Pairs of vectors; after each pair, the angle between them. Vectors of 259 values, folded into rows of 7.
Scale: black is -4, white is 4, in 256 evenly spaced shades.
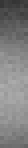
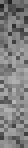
partly aligned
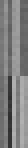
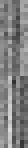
nearly opposite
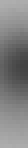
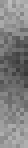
nearly parallel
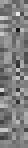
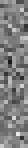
orthogonal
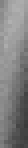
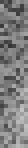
partly opposed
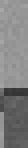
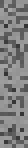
orthogonal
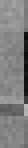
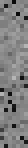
orthogonal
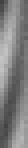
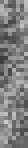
partly opposed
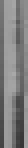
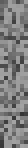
orthogonal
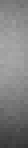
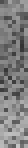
partly opposed
